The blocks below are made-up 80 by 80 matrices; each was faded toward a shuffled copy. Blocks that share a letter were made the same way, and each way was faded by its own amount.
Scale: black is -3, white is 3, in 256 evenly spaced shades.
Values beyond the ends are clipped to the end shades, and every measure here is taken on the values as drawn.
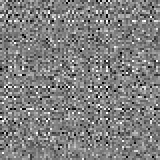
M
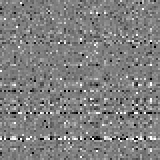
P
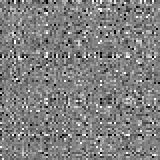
M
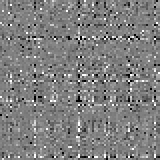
P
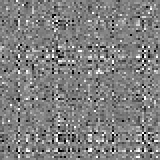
P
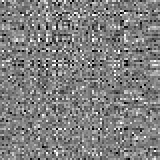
M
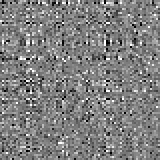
M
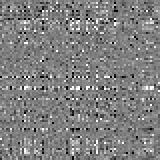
P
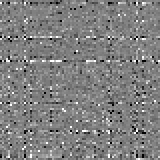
P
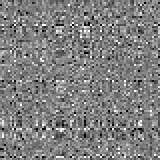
M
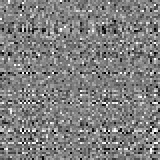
M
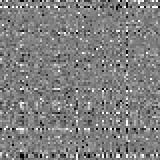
P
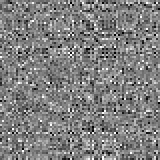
M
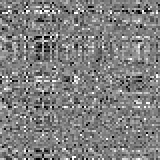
M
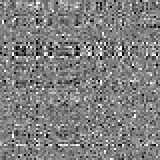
M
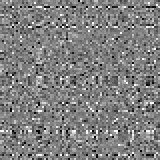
M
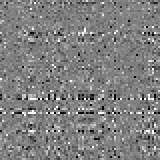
P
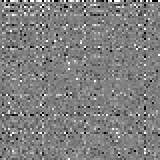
P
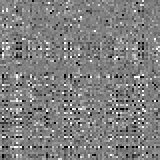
P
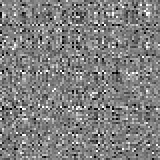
M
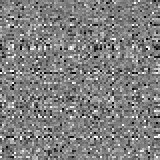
M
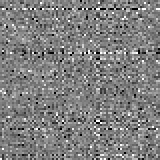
M
